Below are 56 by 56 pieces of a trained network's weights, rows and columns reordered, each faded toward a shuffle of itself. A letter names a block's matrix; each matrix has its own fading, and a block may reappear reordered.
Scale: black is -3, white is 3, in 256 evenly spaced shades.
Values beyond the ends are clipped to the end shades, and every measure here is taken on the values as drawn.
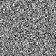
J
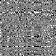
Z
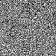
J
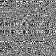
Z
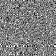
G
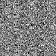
G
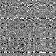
Z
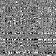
Z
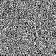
J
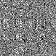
G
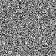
J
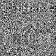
G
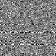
Z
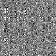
G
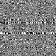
Z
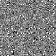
G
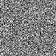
J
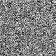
J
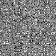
G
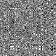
G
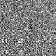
G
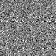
G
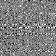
Z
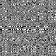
Z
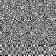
Z
